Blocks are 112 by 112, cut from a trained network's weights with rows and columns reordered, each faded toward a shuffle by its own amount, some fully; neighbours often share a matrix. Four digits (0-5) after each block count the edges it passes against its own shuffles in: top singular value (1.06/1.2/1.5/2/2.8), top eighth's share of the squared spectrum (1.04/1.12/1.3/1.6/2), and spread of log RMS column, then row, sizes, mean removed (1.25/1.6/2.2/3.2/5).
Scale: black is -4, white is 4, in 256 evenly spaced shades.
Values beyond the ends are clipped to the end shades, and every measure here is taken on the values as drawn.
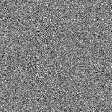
2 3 2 1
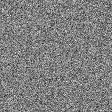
1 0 0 0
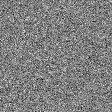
0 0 0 0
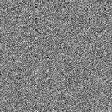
4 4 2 1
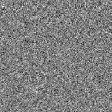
3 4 2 2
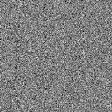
3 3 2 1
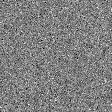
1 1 0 0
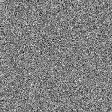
2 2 0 0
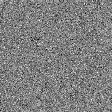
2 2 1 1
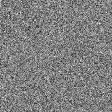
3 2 1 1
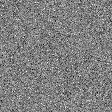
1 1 0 0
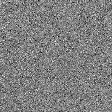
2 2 1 1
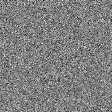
2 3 1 1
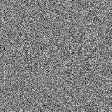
3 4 2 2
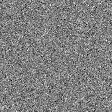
1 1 0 0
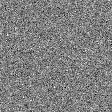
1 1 0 0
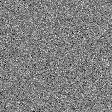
1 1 0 0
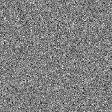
2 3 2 1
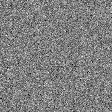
0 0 0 0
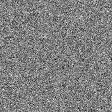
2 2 0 0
